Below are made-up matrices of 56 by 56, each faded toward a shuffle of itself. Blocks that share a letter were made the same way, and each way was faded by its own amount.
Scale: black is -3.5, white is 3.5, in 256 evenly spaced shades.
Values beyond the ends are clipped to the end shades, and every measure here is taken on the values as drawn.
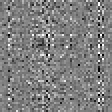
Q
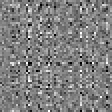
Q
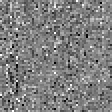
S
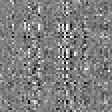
Q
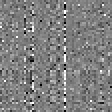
Q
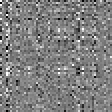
Q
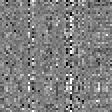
Q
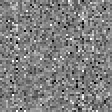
S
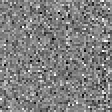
S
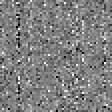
S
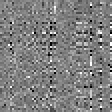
Q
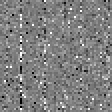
S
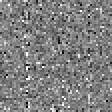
S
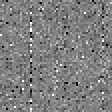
S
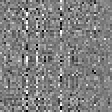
Q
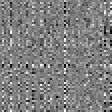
Q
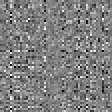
Q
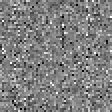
S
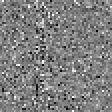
S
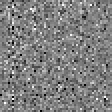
S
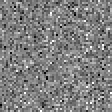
S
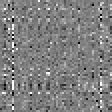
Q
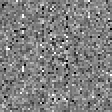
S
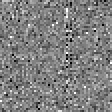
S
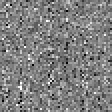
S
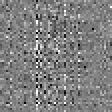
Q
